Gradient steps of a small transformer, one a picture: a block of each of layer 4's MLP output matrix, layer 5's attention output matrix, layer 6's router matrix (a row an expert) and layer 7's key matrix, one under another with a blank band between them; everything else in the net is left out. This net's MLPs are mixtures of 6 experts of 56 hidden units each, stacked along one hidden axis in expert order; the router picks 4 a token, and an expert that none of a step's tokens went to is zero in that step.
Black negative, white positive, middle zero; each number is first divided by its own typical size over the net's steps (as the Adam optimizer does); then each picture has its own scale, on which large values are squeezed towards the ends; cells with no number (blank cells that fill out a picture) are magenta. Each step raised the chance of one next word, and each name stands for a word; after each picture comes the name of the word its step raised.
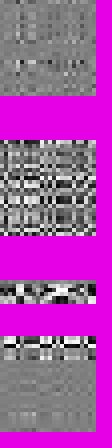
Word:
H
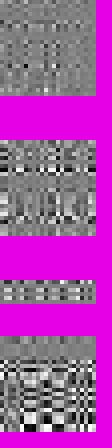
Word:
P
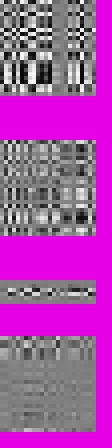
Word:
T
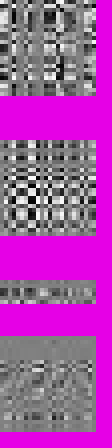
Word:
H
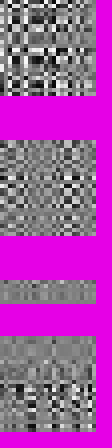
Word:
H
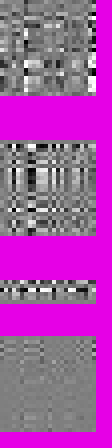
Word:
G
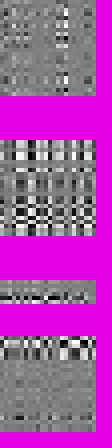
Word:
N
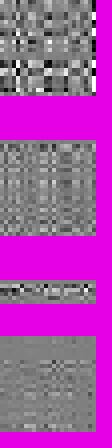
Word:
G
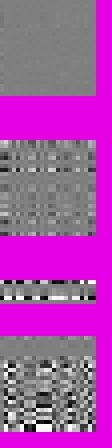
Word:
P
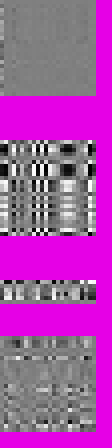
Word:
T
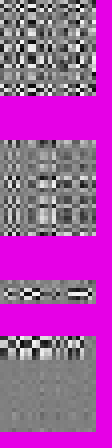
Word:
H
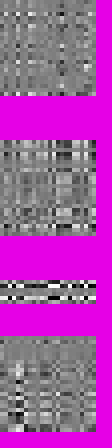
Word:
N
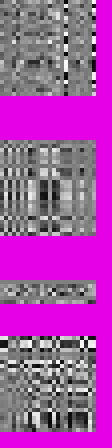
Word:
T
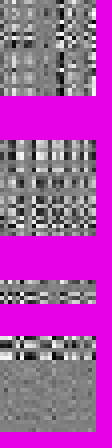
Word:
N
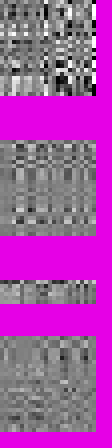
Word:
G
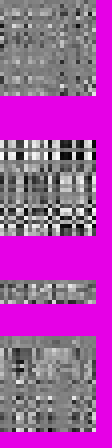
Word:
N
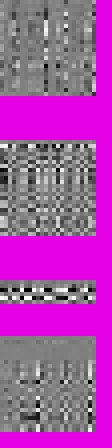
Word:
G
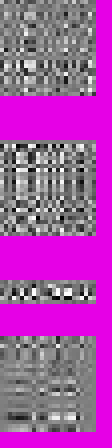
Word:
G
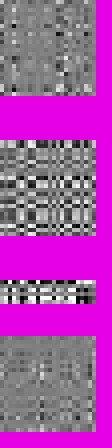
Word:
H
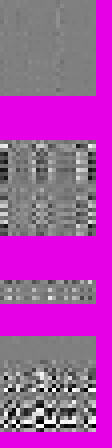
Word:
G
